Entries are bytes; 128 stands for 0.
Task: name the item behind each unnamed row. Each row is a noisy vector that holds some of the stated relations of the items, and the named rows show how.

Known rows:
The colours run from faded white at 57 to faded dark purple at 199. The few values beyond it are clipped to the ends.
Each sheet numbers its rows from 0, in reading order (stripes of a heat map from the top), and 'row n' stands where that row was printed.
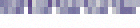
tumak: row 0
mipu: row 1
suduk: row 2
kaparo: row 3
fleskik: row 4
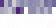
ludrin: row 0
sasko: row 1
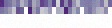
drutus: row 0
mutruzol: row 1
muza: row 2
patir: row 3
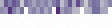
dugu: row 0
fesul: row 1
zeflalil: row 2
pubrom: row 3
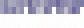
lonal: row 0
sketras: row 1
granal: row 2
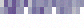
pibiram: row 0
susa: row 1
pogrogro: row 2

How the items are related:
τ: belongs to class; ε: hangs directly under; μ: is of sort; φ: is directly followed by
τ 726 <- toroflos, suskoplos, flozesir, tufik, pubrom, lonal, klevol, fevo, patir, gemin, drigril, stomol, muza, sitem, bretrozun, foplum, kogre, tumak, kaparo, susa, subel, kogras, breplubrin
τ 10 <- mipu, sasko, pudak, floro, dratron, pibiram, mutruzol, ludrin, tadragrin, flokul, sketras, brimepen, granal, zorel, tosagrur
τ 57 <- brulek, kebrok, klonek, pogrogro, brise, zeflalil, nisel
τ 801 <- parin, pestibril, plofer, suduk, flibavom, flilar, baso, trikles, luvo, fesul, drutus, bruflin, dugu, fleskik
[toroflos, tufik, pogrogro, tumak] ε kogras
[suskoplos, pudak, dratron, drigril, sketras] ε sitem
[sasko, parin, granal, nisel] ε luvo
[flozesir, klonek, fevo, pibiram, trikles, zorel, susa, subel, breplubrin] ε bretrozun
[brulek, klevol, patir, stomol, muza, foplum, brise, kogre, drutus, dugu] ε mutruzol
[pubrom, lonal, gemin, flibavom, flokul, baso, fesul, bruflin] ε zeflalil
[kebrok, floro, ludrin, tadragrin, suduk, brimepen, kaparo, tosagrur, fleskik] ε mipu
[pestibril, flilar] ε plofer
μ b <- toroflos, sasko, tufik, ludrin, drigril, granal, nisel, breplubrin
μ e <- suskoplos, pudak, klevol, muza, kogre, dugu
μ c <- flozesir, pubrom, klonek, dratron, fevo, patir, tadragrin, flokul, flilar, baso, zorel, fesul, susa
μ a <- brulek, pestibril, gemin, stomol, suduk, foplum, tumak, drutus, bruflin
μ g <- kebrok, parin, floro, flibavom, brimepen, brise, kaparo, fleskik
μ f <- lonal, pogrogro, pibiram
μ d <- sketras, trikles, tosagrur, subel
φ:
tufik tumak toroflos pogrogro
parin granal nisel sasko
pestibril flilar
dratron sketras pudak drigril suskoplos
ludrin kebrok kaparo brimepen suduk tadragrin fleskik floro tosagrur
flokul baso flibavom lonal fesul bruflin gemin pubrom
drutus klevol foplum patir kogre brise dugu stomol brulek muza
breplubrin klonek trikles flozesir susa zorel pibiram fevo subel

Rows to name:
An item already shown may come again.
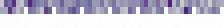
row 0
brulek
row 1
drutus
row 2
breplubrin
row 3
foplum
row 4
sketras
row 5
klevol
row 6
ludrin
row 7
brimepen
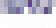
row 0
floro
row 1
kebrok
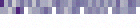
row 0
ludrin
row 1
tadragrin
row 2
granal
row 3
fesul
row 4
pudak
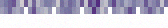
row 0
brise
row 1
trikles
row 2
zorel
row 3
brulek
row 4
tufik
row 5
kogre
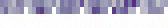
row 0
flibavom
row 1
gemin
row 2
zorel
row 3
gemin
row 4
bretrozun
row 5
tosagrur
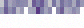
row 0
flozesir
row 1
stomol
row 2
klonek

